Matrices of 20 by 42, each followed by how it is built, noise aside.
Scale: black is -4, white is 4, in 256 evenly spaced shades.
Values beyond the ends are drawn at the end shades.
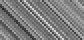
Toeplitz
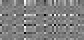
low rank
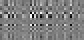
low rank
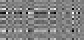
low rank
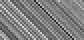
Toeplitz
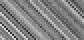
Toeplitz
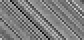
Toeplitz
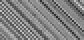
Toeplitz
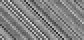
Toeplitz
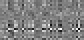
low rank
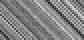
Toeplitz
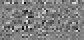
low rank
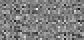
low rank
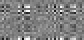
low rank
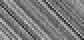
Toeplitz
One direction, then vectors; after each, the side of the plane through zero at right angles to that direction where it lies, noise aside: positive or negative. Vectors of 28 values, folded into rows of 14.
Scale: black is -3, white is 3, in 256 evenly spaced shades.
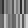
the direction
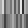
negative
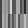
positive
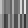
negative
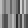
negative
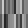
negative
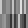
negative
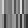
negative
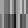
negative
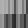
negative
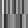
negative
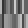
positive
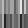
negative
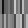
positive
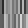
positive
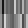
positive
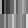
positive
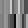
positive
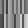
positive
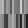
negative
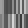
negative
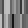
positive
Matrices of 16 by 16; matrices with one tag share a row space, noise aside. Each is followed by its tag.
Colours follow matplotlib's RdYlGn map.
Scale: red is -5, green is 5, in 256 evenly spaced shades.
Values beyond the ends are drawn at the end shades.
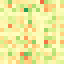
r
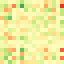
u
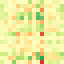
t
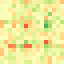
r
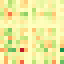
u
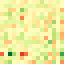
u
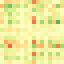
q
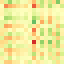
q
